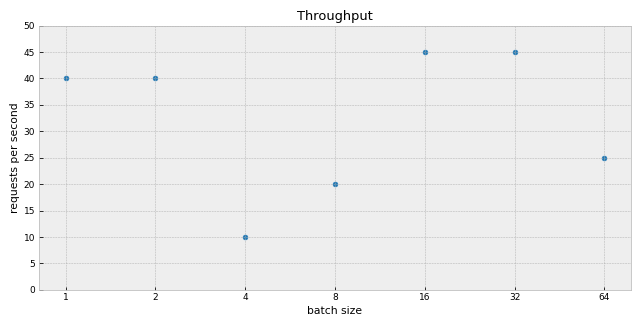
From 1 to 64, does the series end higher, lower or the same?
lower
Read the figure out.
Title: Throughput
x-axis: batch size, ticks 1 2 4 8 16 32 64
y-axis: requests per second, ticks 0 5 10 15 20 25 30 35 40 45 50
Values:
40 40 10 20 45 45 25
